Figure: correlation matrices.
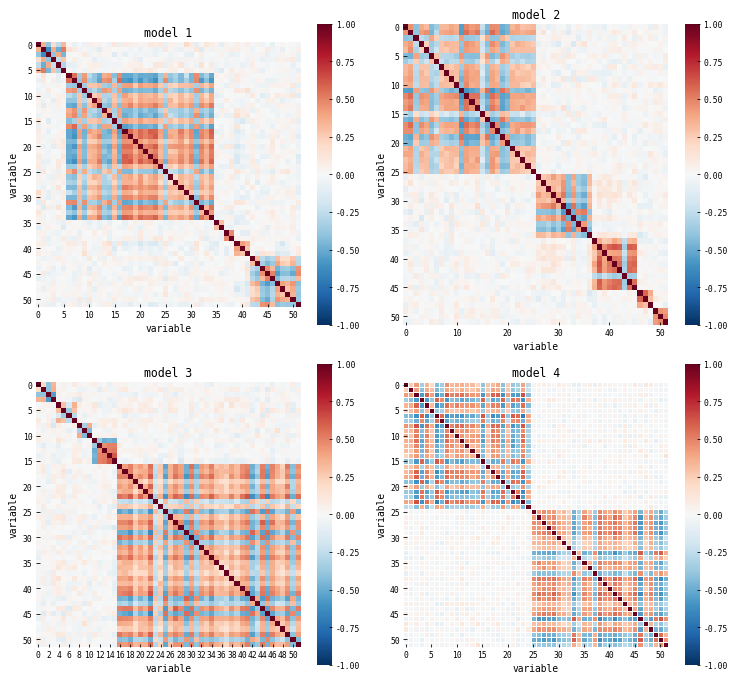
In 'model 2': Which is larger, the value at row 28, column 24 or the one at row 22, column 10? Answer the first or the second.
the second
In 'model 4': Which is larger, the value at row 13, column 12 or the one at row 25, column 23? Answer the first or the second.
the first
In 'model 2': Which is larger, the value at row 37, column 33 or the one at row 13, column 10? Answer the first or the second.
the second
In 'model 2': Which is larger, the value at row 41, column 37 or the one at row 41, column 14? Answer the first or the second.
the first
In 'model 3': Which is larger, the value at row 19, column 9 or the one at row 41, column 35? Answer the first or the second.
the second
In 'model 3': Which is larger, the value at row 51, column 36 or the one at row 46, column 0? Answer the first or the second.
the first
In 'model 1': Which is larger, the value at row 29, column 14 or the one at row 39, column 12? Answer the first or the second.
the second
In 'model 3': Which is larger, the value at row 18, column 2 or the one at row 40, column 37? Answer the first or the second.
the second
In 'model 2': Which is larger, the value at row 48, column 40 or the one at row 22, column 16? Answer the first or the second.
the first
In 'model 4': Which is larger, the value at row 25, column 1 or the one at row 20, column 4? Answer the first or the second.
the second
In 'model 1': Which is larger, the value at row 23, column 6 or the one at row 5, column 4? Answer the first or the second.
the second
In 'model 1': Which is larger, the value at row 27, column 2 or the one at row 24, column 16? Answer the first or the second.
the first
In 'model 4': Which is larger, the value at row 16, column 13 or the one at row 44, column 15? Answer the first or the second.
the first
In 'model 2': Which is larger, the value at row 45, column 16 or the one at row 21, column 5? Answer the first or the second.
the first
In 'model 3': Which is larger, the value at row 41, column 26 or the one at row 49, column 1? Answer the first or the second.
the first
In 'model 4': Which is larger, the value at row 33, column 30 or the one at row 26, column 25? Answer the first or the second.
the second
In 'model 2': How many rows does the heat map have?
52
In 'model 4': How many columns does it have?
52
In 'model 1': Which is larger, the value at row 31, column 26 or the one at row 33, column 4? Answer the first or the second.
the second
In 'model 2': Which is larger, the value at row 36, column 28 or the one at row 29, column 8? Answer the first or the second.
the first
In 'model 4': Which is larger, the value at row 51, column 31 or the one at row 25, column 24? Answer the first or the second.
the second
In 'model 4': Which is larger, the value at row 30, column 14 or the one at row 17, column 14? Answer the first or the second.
the second
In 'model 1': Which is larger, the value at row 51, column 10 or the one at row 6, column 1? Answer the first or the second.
the second
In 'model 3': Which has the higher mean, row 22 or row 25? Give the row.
22
